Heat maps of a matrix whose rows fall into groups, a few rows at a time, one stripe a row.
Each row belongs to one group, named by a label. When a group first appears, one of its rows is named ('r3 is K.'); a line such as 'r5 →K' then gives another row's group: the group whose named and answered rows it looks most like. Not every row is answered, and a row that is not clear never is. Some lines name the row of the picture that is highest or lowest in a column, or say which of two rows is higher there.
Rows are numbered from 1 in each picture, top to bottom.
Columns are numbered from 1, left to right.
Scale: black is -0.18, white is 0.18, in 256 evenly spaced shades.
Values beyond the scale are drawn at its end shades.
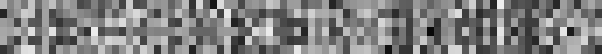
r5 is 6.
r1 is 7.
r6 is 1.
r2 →1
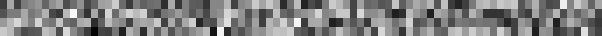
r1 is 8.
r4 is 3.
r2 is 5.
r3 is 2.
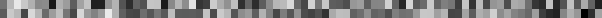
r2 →8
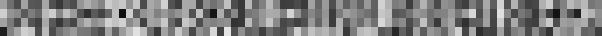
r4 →1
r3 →6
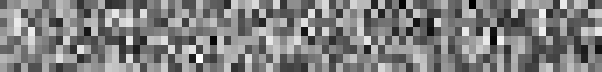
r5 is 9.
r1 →9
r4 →7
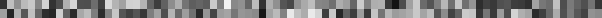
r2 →2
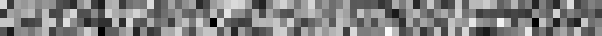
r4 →1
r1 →2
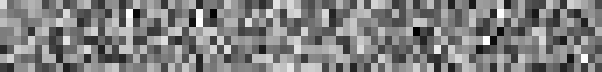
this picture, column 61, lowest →5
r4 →5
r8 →2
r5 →9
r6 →1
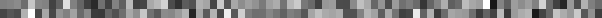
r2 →1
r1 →9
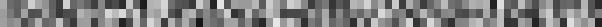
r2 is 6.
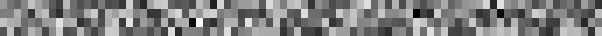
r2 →5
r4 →8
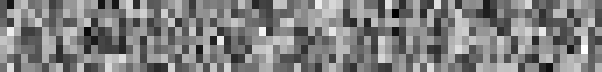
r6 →3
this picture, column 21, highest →2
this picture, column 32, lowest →4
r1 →1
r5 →3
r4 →3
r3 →2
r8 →8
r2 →1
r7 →6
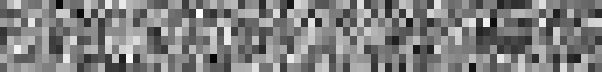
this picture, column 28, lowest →2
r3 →7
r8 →9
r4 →1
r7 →9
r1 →5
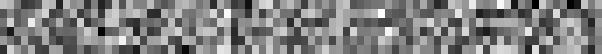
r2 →5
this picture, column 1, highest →1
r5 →6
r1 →3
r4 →1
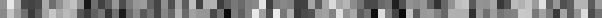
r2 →3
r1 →3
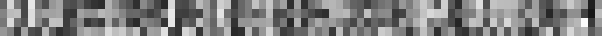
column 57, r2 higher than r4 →No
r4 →6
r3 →8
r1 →8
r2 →8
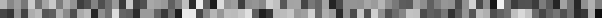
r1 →7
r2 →2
